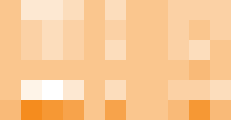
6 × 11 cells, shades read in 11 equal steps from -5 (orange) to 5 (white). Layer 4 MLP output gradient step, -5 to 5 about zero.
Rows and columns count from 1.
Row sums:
13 7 9 -1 18 -22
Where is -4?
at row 6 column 3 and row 6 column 10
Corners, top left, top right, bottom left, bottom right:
0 1 -1 -1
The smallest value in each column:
-1 -5 -4 -3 0 -3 0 0 -1 -4 -1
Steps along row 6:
down up up up down up same down down up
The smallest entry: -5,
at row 6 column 2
